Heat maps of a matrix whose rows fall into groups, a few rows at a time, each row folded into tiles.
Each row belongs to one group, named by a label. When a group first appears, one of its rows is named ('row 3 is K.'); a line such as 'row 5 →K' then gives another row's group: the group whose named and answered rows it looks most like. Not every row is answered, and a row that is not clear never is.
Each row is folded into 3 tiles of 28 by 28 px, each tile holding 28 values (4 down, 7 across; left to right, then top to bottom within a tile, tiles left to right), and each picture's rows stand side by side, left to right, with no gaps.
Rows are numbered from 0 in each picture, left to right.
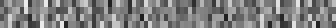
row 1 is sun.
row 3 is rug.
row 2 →sun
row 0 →rug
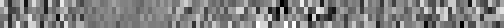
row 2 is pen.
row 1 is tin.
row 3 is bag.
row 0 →sun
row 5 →tin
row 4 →sun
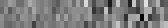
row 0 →tin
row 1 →sun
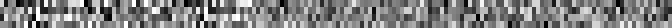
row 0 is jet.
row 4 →pen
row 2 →jet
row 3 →bag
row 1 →bag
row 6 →tin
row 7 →bag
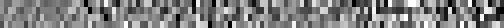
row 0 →pen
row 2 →sun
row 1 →bag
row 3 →bag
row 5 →bag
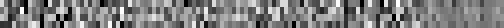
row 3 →tin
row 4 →sun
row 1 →jet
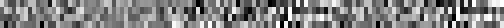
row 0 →tin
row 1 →rug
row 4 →tin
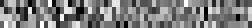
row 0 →bag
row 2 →pen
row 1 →tin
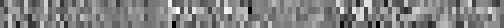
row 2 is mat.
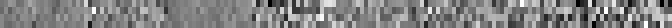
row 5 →mat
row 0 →tin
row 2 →tin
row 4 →rug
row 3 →jet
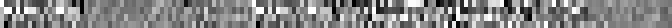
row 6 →bag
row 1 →pen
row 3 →mat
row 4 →jet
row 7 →rug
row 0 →mat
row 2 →jet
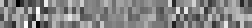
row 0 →jet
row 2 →mat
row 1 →rug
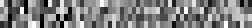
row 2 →mat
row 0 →sun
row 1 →pen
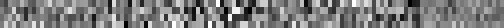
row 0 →bag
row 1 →sun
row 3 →bag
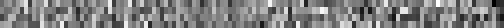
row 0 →rug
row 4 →bag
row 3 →pen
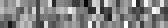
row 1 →bag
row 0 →pen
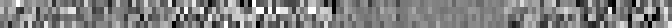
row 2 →mat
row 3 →mat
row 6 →pen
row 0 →pen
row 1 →sun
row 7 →sun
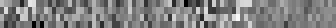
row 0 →tin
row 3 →tin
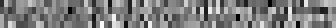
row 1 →sun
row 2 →pen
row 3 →jet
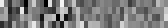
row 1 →pen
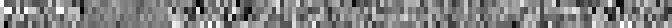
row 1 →tin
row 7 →bag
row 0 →mat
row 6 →pen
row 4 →jet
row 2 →bag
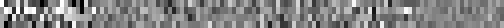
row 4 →pen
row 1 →mat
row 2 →bag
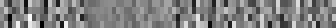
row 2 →sun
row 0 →sun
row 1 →tin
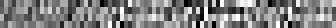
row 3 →jet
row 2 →jet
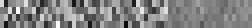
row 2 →tin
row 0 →mat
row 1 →tin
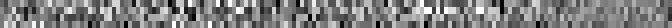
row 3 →sun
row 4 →tin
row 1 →tin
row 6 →tin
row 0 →bag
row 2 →bag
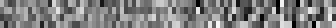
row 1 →jet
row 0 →tin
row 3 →sun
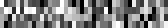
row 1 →sun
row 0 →mat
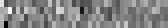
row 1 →bag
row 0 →mat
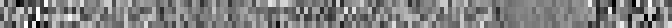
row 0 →jet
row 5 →rug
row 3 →pen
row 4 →mat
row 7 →sun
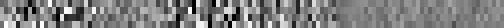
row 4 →tin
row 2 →sun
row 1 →mat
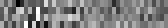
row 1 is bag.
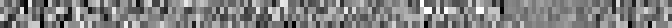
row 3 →tin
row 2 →pen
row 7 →sun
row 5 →mat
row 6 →rug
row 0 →sun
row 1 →bag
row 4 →mat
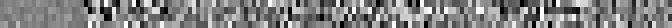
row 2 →rug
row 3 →pen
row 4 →mat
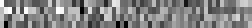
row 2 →jet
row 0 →mat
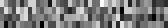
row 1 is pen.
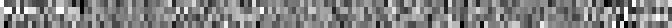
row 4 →tin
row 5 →sun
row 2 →mat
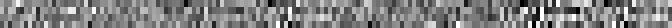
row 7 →jet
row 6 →jet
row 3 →jet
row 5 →pen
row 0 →pen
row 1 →mat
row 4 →tin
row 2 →jet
